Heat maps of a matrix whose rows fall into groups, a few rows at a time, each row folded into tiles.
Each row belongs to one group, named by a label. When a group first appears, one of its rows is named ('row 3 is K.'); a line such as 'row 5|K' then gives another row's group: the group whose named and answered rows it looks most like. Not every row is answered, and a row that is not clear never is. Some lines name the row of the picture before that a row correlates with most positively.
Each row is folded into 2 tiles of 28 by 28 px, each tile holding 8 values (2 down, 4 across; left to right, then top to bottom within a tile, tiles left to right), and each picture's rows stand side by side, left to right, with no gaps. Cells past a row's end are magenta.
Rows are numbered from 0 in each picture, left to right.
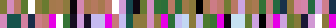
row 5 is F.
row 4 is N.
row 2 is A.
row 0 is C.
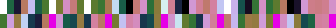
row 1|C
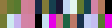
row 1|F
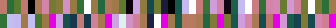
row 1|C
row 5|C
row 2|N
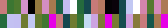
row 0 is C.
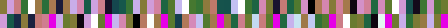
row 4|F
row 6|N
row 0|C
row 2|F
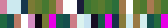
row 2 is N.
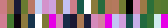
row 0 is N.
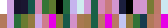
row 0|A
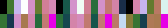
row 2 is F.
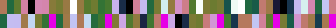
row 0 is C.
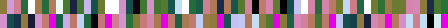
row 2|A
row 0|C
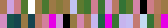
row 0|C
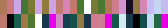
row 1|C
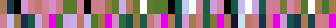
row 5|C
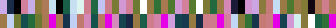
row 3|C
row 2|C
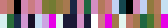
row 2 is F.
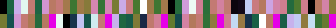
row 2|C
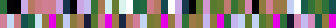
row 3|A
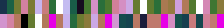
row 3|C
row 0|F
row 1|A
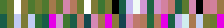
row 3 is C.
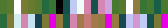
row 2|N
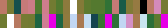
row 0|N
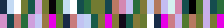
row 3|A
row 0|F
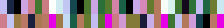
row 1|A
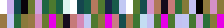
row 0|A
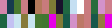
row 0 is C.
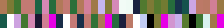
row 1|N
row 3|F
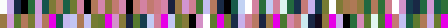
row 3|F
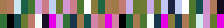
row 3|F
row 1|C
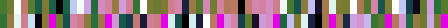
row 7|A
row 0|N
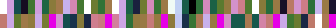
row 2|A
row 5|F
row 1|C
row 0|A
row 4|C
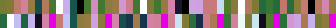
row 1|A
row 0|N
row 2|C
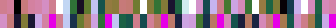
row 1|A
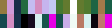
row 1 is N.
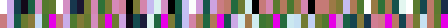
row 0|A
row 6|C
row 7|F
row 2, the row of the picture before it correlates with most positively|0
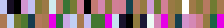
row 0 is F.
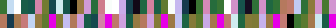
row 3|A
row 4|A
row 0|F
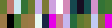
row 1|A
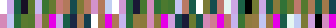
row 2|A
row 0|A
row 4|A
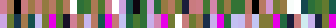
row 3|N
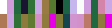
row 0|A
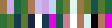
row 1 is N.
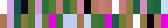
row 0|A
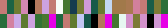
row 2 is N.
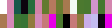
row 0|A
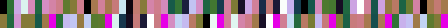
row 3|N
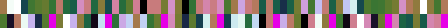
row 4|N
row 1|N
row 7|C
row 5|F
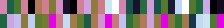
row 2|A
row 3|F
